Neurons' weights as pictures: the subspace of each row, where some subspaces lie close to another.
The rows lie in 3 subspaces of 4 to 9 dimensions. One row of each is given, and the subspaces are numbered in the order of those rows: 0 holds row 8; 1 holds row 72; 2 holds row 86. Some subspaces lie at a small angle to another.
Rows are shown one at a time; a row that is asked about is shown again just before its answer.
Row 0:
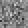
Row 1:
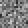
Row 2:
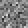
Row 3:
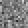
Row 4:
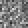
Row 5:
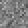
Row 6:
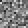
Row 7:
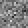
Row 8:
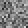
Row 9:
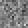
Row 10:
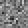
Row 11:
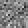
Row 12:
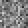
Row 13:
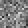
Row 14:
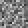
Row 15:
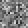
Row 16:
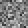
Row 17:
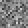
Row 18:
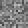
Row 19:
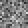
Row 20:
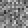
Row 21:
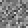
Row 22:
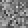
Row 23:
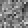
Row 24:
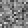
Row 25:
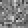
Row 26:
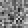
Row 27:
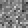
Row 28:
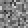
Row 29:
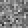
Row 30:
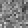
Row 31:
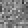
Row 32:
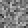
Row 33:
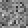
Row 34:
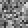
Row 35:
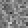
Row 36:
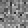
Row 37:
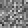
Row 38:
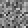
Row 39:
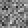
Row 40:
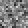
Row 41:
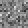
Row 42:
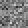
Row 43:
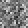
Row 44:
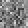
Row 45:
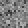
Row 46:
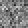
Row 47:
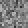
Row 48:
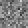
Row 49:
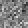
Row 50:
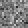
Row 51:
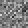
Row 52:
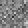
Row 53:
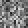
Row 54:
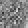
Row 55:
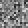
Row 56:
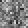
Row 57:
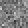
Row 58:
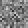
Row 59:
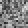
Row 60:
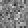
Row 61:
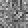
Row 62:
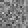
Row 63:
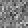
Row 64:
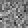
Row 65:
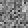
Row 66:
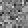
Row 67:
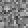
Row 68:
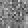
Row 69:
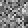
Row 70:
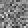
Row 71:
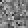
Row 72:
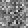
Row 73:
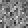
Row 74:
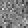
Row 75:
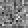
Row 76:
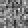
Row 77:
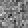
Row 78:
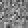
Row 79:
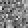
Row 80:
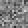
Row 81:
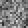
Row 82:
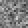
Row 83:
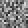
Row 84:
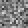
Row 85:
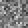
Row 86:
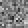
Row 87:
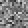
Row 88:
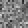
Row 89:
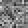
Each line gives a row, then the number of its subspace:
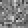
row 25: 2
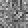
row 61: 0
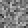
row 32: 0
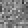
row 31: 1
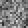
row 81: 0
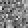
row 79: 0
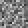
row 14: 0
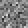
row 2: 0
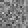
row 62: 0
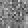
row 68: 0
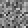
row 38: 0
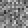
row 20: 0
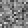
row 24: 2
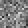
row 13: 0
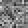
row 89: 1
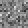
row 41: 0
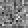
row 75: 2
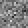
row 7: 0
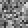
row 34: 2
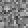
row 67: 0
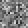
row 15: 1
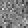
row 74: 0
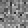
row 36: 0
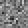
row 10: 0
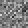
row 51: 1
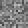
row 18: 1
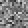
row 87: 0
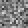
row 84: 2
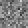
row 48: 0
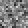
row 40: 0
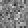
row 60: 0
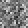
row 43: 1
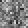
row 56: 1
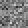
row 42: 1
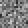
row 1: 0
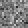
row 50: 2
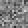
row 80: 1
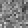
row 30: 2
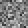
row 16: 0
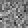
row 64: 0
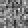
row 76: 0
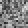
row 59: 2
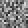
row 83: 0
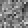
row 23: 2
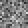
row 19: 0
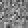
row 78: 0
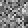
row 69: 2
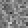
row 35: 0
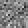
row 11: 0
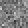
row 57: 0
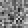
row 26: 2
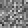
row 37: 1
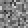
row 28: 0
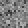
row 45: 0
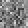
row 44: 1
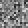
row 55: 0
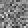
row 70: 0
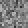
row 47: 0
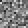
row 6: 0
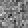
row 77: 0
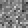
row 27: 0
